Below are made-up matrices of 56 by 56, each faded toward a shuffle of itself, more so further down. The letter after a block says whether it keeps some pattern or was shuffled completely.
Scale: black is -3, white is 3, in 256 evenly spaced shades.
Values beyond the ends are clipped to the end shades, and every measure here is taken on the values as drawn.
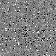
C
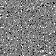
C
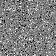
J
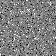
J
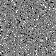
J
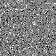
C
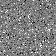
J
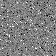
J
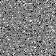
C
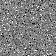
J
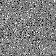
C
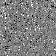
C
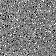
J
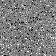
C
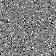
C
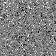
C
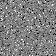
J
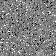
J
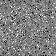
C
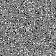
C
